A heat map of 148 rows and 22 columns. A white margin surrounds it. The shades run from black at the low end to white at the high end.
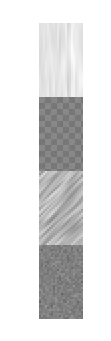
It is made of 4 by 1 panels. Panel 1,1: very high, streaked downward, faint in contrast. Panel 2,1: middling, checkered, faint in contrast. Panel 3,1: high, slanting up to the right. Panel 4,1: middling, fine-grained, faint in contrast.
